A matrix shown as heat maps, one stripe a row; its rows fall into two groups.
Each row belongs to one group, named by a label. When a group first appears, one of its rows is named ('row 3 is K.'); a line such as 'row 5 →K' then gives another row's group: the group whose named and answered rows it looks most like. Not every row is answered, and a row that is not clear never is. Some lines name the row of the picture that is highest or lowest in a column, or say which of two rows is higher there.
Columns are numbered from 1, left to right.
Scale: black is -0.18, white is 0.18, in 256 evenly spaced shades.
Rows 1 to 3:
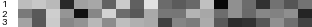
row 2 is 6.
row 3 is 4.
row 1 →4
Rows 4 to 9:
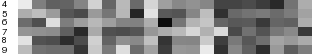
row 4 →4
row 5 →4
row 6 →4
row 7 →6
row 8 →4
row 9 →4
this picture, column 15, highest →7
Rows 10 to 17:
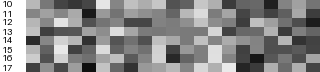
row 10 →4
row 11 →6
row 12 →6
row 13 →4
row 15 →4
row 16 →4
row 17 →6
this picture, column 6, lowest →12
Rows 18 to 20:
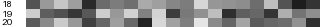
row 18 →6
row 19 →4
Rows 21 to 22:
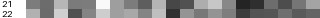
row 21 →4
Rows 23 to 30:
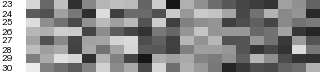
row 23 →4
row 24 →6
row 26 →6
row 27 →4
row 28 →4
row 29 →6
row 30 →4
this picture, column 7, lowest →24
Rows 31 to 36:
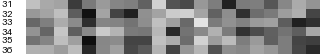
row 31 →4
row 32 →6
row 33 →6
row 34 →4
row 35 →6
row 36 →6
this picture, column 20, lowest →33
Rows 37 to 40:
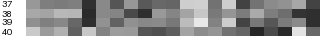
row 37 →6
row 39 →6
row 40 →4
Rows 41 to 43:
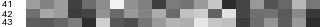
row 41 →4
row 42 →6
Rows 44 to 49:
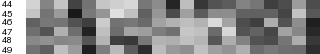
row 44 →4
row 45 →4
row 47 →6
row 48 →6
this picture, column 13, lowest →44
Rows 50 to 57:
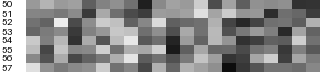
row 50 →6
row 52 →4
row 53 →4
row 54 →4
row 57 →4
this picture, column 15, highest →51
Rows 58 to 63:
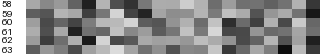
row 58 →6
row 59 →6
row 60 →4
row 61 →4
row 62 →6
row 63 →4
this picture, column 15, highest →59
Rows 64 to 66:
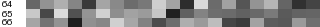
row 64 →6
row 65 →4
